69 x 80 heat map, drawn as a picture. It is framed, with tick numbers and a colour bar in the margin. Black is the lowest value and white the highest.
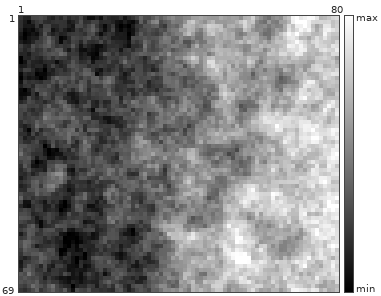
Ninth with the highest average: bottom right. Average level on the scale: 50%. Lone odd cells: none. Slope: up to the right. Grain: blotchy.
